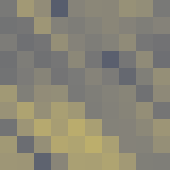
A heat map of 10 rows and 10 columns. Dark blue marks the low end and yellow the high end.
Grain: diagonal, down to the right. Odd patch: calmer, in the top middle. Ninth with the highest average: bottom middle. Roughest part: bottom left.
